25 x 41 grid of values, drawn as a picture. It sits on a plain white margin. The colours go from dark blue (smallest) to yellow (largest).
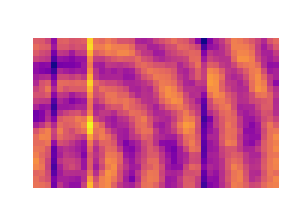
Rings: centred on the bottom left. Mirror symmetry: none. Average level on the scale: 50%. Odd lines: columns 4, 10 and 29. Slope: none.
